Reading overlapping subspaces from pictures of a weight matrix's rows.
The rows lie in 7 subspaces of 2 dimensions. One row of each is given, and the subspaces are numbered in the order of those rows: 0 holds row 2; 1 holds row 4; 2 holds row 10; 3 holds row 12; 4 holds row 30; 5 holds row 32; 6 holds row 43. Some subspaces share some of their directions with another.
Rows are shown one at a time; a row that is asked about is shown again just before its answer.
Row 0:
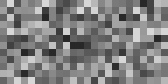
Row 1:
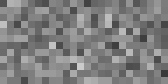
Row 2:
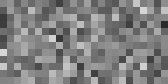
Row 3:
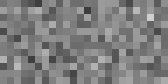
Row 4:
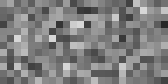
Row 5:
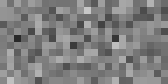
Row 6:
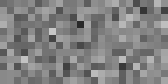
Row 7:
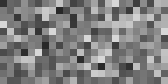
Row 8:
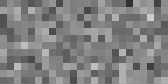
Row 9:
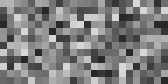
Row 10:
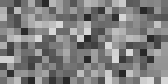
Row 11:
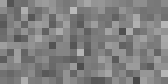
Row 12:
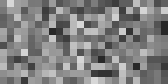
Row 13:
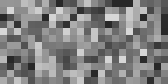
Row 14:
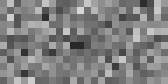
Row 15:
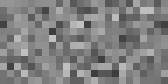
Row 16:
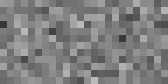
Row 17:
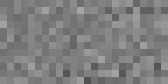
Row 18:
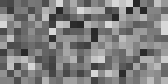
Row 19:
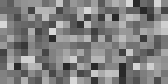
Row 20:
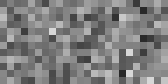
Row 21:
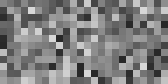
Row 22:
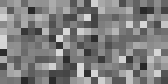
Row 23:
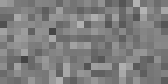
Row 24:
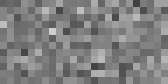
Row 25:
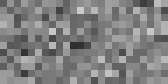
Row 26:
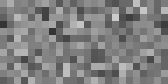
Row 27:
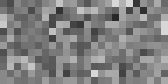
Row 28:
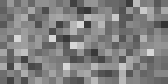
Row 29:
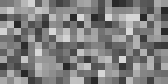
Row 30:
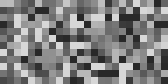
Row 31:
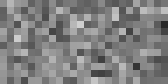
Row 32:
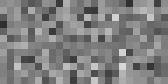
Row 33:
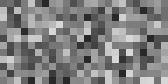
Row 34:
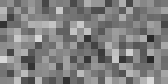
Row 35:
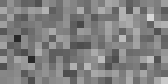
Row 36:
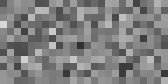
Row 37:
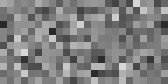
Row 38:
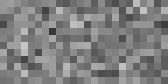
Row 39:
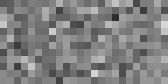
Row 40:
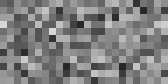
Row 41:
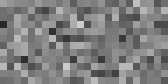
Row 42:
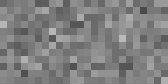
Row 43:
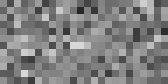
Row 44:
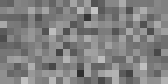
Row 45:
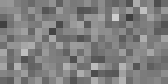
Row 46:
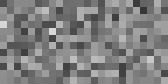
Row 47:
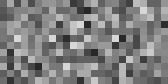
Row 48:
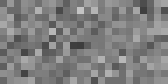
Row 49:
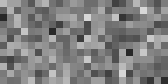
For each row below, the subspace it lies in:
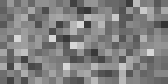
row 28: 1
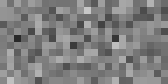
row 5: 1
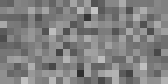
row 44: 0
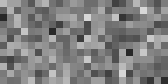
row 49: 2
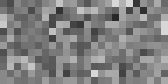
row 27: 4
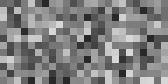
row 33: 2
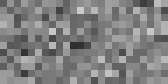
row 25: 6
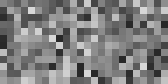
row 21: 0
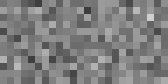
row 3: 5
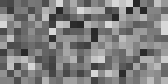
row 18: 4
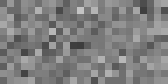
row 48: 6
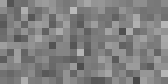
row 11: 3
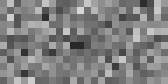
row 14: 6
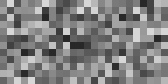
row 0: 6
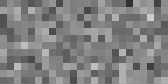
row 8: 5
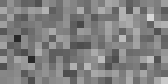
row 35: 5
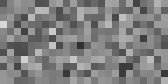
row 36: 3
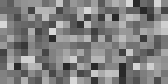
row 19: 5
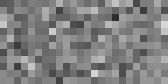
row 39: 4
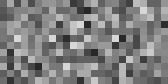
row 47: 1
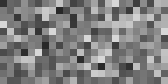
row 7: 1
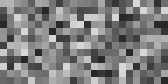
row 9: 2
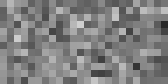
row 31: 3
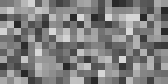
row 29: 4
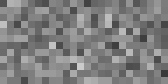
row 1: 3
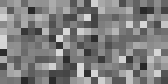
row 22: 0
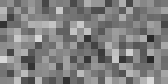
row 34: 2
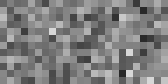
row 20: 2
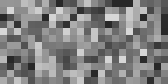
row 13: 4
